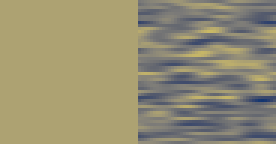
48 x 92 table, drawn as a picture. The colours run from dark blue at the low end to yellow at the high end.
It is made of 1 by 2 panels. Panel 1,1: high, flat. Panel 1,2: middling, streaked across, strong in contrast.
